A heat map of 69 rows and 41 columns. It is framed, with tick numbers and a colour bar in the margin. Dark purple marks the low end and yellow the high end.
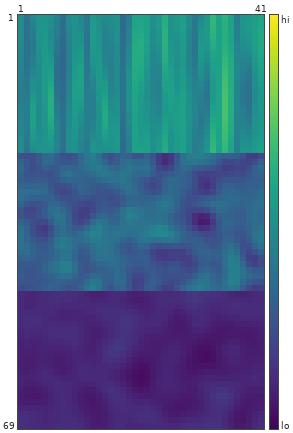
It is made of 3 by 1 panels. Panel 1,1: middling, streaked downward. Panel 2,1: low, blotchy. Panel 3,1: very low, blotchy, faint in contrast.
